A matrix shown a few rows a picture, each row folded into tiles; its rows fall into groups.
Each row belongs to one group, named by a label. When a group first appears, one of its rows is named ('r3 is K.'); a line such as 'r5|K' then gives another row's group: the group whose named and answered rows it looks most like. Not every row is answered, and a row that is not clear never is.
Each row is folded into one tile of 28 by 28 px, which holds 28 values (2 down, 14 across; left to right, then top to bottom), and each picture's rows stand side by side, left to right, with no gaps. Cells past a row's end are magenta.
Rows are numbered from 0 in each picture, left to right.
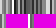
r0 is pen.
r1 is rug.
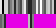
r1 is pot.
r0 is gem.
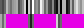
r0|pot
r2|rug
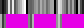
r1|pot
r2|pen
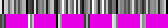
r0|gem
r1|pot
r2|pen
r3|pen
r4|rug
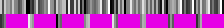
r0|gem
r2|pen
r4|rug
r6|gem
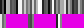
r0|rug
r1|gem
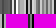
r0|pot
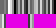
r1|pen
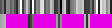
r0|rug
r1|gem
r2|rug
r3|pot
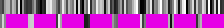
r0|pen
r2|pen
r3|gem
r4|pot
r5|rug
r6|pot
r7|pen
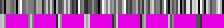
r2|pen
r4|gem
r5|gem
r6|rug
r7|gem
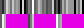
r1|gem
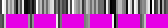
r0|pen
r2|pot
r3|pen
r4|pot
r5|pen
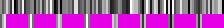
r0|pen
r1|pen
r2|rug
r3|pen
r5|pot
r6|gem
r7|pot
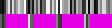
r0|pot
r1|rug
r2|gem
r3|rug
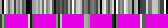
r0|gem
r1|pot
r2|pot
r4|gem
